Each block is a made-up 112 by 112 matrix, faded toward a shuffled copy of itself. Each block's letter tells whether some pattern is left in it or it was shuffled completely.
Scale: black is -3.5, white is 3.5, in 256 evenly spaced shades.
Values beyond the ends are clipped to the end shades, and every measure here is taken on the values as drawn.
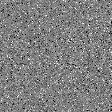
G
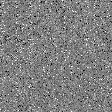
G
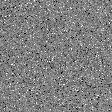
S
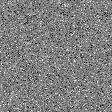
S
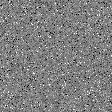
S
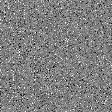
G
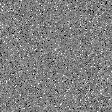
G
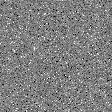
S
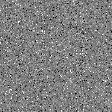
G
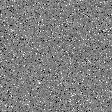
S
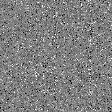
G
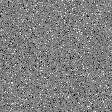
S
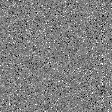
G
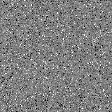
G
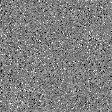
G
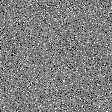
S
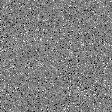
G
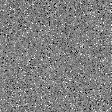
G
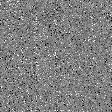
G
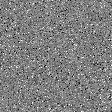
S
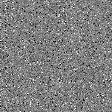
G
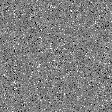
G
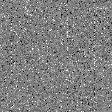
G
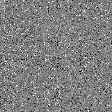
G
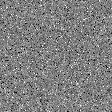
S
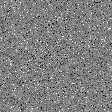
S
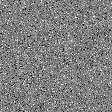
S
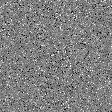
S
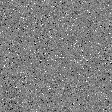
S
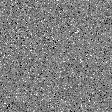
S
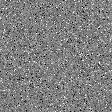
S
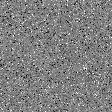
S
